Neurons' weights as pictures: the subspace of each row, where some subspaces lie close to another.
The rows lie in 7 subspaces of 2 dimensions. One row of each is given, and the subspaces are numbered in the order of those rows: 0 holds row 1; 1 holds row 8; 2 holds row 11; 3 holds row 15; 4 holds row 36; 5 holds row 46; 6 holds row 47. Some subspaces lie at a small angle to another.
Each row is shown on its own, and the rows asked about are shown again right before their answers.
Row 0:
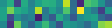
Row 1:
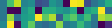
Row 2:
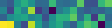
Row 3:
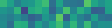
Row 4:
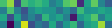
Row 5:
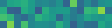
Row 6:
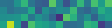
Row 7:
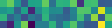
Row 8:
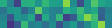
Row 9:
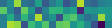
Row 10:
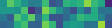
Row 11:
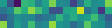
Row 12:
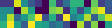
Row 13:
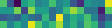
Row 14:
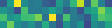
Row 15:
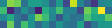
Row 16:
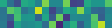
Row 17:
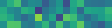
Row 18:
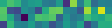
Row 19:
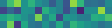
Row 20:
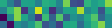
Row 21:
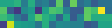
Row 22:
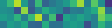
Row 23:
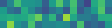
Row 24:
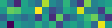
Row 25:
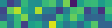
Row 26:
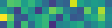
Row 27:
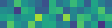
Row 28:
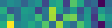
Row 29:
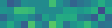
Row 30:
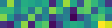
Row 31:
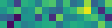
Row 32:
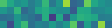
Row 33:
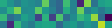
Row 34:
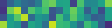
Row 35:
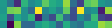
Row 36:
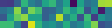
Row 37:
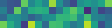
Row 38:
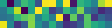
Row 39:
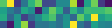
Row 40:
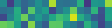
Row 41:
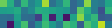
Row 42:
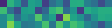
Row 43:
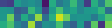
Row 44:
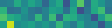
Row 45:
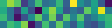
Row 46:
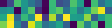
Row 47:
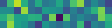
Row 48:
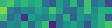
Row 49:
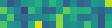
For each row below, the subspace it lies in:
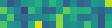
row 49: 5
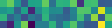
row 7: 4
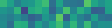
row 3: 5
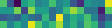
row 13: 6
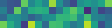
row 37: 2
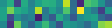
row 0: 0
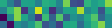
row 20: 4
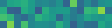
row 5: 3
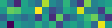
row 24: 2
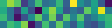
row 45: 4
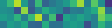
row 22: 6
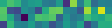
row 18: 3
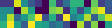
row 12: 5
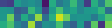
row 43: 5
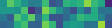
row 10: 5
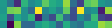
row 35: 0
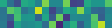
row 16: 4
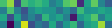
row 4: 1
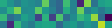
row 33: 2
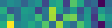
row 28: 4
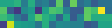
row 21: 3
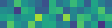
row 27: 5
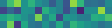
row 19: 0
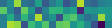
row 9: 1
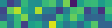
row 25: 3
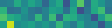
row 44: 2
